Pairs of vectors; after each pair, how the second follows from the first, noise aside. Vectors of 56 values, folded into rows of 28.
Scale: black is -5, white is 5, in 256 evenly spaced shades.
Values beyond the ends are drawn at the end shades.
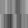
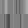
partly zeroed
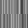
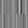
partly zeroed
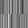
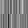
negated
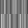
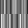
scaled up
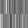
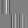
partly zeroed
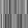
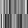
scaled up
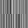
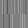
partly zeroed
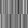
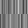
negated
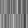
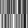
scaled up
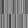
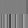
partly zeroed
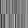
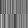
sign-scrambled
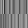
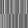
negated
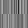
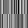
scaled up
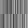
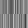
sign-scrambled
